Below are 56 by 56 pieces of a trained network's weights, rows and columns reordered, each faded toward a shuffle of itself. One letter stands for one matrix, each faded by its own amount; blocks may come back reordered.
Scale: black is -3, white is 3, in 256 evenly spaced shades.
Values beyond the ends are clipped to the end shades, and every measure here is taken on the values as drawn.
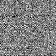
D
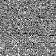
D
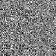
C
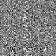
C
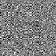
C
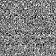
D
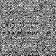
D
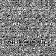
D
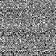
D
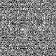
D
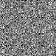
C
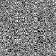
C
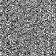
C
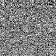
D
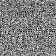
D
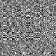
C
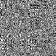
C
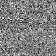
D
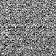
D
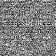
D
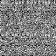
D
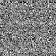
D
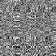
C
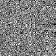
C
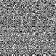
D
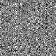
C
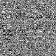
D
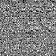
D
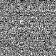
D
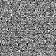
D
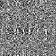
C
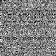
D
